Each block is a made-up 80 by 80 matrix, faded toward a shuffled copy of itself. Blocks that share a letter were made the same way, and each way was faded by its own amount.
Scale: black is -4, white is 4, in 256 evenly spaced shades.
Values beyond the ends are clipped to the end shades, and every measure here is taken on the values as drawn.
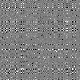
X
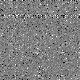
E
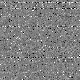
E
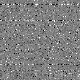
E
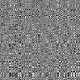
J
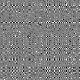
X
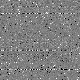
E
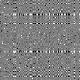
X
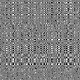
X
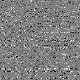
E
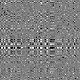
X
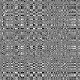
X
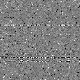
E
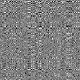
J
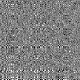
J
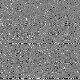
E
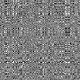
J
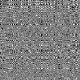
J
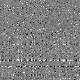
E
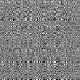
J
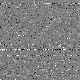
E
